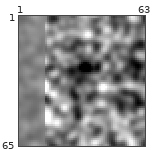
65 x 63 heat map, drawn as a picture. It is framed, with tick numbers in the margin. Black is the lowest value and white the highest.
Grain: blotchy. Seam: vertical, 20% of the way across, the left part calmer. Ninth with the lowest average: centre. Lone odd cells: none.
